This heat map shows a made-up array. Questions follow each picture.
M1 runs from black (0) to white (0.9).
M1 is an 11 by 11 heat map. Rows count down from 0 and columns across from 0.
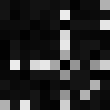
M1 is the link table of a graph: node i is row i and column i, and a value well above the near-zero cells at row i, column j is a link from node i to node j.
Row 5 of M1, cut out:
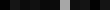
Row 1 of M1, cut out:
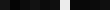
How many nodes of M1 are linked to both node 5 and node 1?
1
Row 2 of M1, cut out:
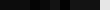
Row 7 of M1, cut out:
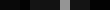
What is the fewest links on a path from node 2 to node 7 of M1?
3
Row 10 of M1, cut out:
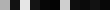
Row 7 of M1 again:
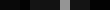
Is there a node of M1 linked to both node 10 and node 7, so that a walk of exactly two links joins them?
yes
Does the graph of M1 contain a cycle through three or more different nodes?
no
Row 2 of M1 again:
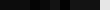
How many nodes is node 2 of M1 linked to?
1
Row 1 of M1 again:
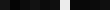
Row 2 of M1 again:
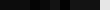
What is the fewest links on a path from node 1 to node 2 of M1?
3
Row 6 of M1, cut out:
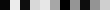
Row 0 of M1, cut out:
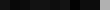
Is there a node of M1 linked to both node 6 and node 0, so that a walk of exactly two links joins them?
yes
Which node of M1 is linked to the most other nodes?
node 6
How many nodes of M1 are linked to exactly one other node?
8
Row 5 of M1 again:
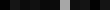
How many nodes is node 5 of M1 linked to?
1
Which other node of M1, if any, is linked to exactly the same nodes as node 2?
node 0
